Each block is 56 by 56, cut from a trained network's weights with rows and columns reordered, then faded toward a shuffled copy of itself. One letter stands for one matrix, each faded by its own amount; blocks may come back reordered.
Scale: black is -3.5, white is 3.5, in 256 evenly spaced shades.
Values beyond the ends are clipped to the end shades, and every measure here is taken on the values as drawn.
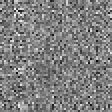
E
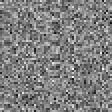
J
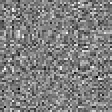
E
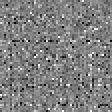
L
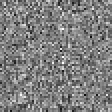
J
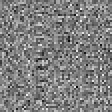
J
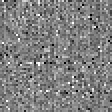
L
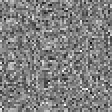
J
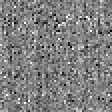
L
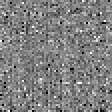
L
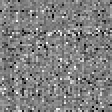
L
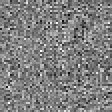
E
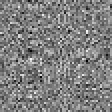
J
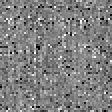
L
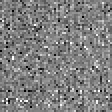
L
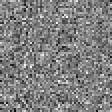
E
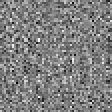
E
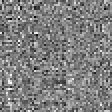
E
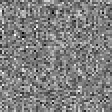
J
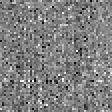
L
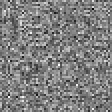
E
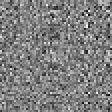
E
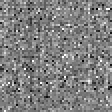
L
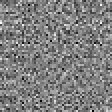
E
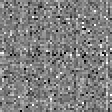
L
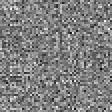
J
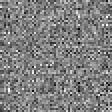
E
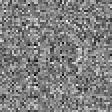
J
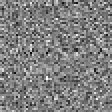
E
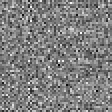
J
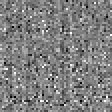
L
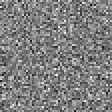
J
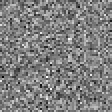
J
